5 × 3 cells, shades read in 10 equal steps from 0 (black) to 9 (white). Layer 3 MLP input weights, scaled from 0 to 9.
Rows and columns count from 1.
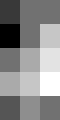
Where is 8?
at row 3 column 3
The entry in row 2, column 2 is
4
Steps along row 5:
up down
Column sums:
15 26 32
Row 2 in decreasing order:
7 4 0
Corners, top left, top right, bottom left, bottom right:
2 4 3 4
